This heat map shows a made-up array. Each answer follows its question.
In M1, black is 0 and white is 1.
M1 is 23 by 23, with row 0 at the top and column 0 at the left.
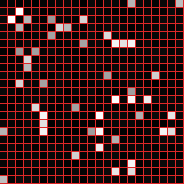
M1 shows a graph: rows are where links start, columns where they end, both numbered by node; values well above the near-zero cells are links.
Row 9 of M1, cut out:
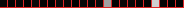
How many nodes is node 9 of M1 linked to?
2
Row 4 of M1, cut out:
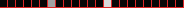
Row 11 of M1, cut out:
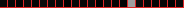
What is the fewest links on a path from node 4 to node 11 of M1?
6
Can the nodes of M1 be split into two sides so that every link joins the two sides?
yes
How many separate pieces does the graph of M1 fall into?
1
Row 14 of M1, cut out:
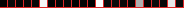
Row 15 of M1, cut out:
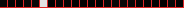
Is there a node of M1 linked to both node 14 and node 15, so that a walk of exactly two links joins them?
yes
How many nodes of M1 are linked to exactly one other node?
10
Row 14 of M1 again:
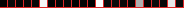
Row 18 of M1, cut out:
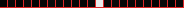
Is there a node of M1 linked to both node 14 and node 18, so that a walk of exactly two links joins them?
yes
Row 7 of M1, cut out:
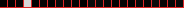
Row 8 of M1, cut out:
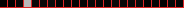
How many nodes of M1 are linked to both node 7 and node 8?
1
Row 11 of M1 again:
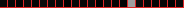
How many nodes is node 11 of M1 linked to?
1
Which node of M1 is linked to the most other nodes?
node 16
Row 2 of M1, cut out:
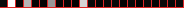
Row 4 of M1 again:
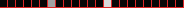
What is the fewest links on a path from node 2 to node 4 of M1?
2
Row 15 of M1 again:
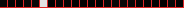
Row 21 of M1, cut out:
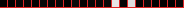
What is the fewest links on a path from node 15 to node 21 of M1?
3
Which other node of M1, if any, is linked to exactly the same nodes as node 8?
node 7
